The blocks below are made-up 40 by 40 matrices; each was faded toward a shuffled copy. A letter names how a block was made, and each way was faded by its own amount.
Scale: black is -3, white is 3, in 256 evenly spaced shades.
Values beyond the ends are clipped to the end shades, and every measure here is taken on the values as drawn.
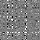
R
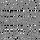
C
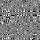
C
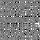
R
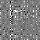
R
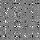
R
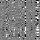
R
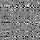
C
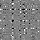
R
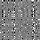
R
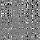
R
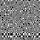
C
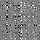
R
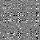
R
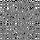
C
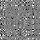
R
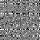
C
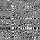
C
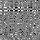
C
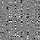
R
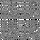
C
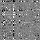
R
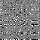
C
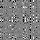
R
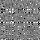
C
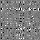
R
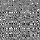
C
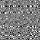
C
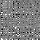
R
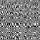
C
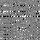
C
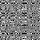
C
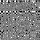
C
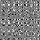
C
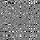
R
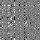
R
